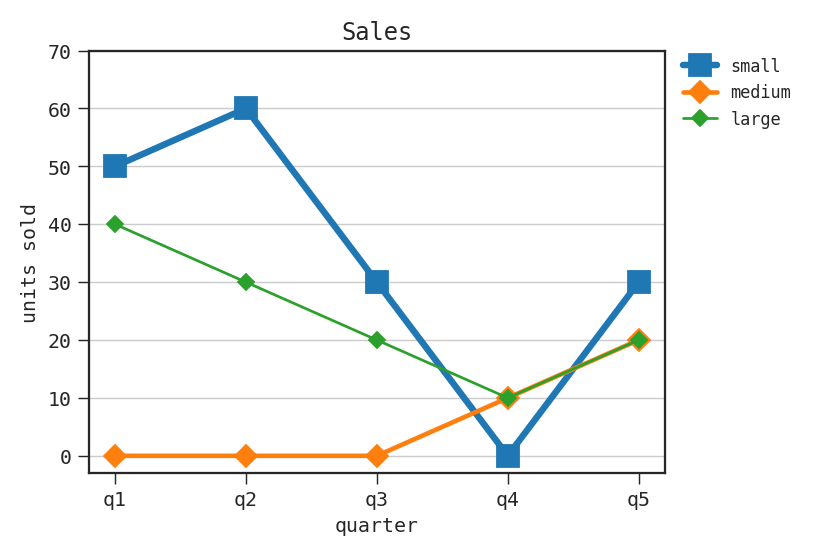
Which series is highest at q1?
small
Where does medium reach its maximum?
q5
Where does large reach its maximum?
q1
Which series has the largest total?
small
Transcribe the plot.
Title: Sales
x-axis: quarter, ticks q1 q2 q3 q4 q5
y-axis: units sold, ticks 0 10 20 30 40 50 60 70
Legend: small, medium, large
Values:
small: 50 60 30 0 30
medium: 0 0 0 10 20
large: 40 30 20 10 20
